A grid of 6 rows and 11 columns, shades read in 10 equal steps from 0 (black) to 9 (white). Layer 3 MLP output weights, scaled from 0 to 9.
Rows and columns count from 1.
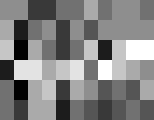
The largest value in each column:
7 8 8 7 7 8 7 9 7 9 9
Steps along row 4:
up same down up up down up down down down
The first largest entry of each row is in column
7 1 10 8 4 3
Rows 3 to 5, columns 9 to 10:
7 9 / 7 6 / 4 3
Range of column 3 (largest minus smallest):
6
